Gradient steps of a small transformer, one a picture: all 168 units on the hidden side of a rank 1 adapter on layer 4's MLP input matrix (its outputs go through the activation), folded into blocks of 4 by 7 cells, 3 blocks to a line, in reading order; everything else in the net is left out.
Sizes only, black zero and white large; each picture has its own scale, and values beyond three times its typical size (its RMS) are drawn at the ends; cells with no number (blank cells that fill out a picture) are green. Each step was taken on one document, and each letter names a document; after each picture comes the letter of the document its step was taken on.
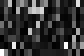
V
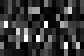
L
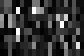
L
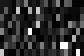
V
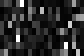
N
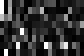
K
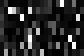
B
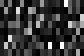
V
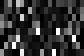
N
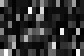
V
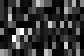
K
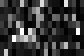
K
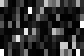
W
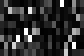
B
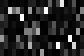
B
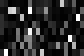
B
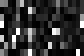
W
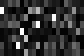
K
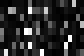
B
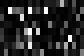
B
